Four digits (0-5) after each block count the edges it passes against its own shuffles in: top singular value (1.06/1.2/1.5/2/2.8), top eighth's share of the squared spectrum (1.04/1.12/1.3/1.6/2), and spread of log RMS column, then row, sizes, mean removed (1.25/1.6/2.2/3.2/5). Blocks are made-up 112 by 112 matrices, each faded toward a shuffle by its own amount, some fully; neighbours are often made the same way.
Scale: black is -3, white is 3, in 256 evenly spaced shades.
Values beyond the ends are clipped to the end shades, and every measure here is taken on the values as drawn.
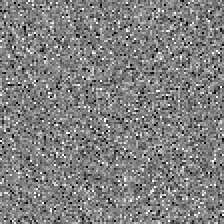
0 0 0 0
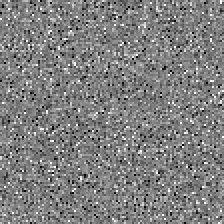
2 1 0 0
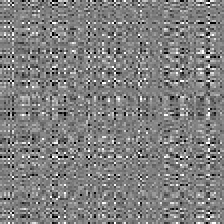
5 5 4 4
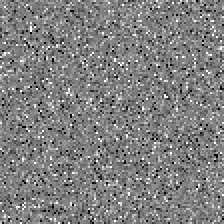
0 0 0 0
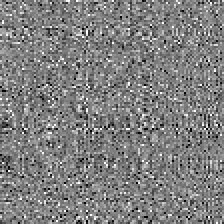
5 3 2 3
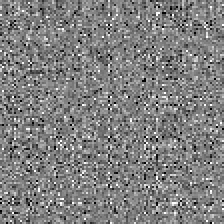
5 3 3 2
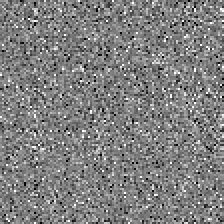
4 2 1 1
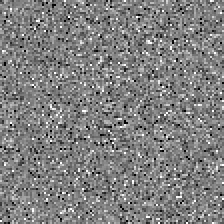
3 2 0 1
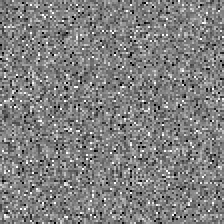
3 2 1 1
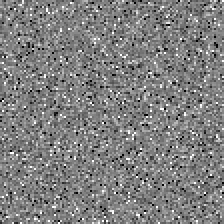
0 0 0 0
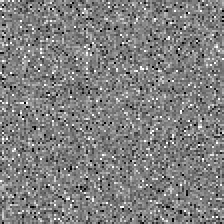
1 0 1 0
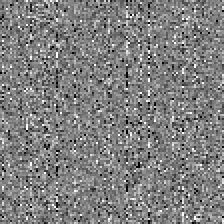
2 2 3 0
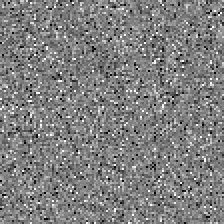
0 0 1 0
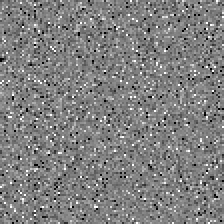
2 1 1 0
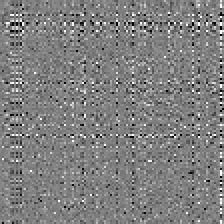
5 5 4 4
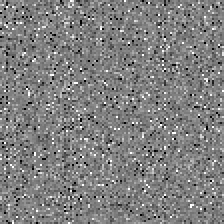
3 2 1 1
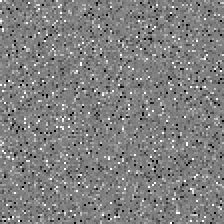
0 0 0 0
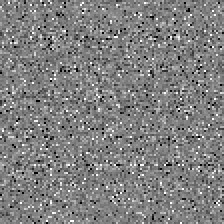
1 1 0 2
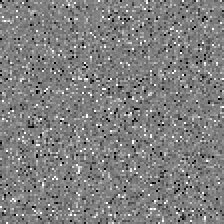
1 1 0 1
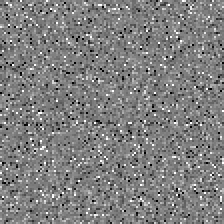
0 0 0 1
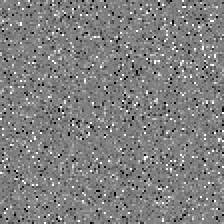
0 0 0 0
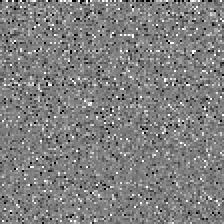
2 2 0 2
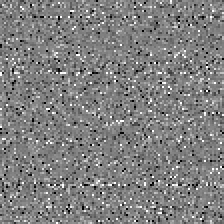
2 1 0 2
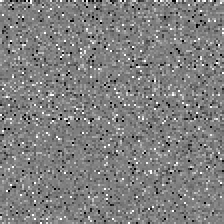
2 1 0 1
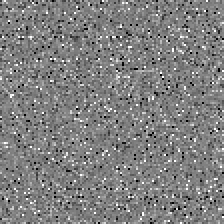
1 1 0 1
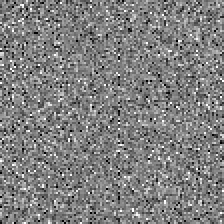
1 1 2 0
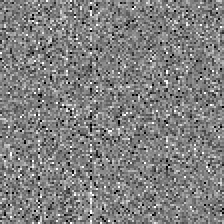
1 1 2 0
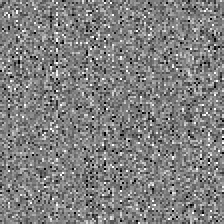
1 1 3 0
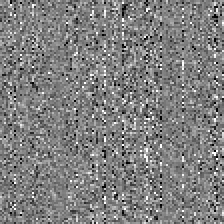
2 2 4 0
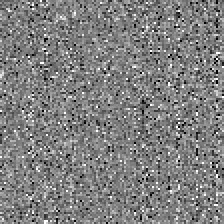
1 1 3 0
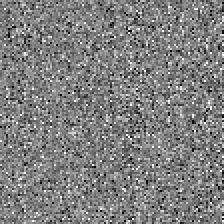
1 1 2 0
